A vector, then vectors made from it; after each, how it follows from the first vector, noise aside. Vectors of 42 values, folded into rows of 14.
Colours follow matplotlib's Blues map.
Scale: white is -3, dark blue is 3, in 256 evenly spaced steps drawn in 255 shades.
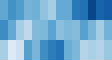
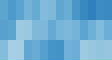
shrunk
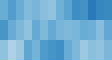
shrunk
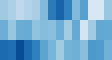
reversed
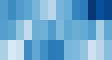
copied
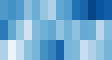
copied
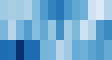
reversed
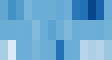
partly zeroed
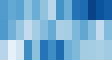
copied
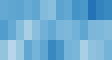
shrunk
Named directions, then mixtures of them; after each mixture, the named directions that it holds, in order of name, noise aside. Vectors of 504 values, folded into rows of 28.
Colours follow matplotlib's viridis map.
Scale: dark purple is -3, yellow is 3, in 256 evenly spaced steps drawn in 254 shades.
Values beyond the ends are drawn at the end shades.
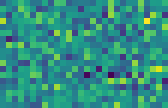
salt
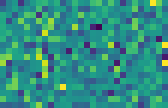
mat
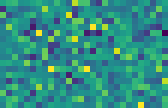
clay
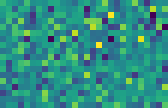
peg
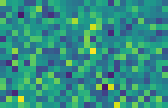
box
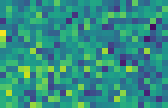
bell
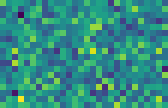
box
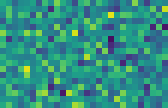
bell, peg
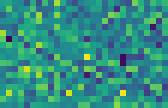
bell, salt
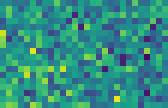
bell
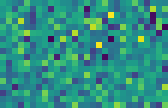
peg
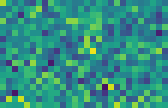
box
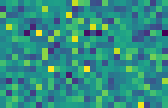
clay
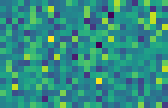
peg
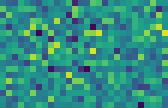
clay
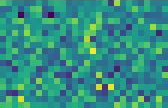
box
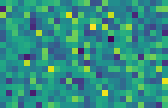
clay, peg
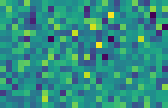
peg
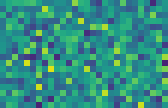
box, clay, mat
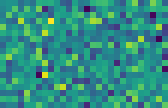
box, mat, peg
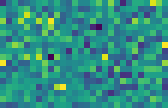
mat, salt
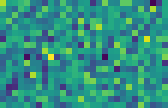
bell, mat, peg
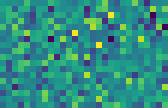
peg
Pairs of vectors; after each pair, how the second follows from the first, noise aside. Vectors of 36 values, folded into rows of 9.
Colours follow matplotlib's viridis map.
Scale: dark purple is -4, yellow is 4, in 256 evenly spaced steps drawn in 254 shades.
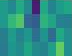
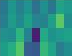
wrapped around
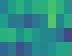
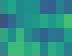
reversed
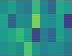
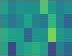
wrapped around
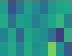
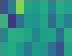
reversed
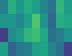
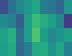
reversed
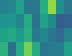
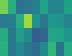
wrapped around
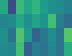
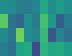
wrapped around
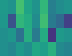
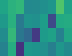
wrapped around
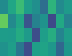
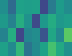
reversed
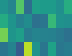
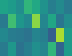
wrapped around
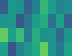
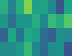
reversed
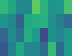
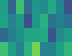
reversed
